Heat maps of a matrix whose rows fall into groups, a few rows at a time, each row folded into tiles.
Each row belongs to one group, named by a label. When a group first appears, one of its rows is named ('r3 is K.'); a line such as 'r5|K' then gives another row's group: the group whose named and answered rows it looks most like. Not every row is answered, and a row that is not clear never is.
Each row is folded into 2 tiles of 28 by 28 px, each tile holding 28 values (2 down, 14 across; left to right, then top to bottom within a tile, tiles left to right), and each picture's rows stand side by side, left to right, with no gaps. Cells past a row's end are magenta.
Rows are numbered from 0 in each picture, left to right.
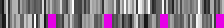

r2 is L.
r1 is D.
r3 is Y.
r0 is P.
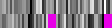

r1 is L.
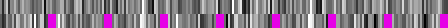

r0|P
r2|Y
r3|L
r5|Y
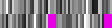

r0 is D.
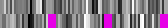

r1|Y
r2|P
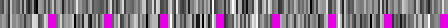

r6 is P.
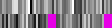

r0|L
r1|D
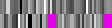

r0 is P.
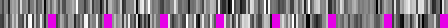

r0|P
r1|P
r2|L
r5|L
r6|D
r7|L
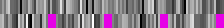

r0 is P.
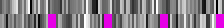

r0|L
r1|Y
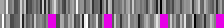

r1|P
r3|L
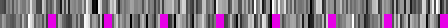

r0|Y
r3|D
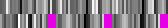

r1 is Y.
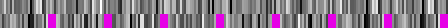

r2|P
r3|D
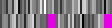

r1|L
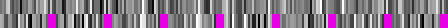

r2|Y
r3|Y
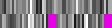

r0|Y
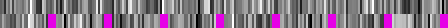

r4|L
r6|L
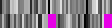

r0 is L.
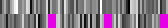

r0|L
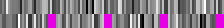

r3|L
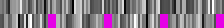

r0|P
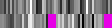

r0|Y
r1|L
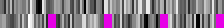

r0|Y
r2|L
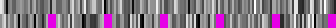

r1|L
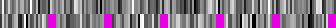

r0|L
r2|P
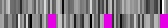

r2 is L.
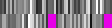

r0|Y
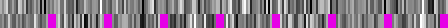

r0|D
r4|D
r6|L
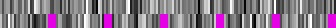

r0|L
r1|Y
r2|D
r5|P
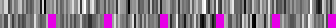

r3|L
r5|Y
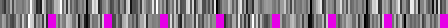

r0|Y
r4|D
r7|D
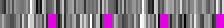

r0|Y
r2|Y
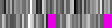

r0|Y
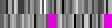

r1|P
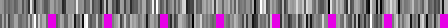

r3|D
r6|D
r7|P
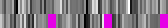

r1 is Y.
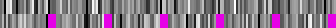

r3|P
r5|P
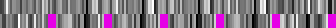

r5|L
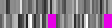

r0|P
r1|P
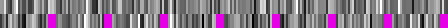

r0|D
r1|Y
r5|D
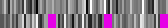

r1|L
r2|Y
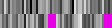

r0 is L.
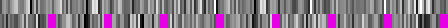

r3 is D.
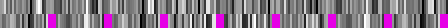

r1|Y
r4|P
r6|Y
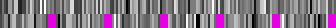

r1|D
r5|L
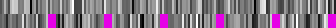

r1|D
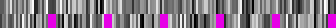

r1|D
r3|L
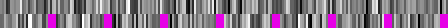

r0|P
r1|D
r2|D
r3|D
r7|L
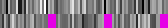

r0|D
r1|L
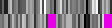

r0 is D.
